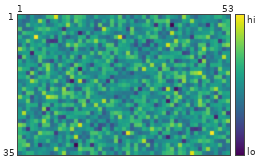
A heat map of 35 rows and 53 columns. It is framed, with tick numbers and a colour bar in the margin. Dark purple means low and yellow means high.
No overall slope runs across the table. No regular stripes run through it. The grain is fine, like static. A half turn leaves it unchanged. No seam splits the table. On average the colour sits 50% of the way up the scale.
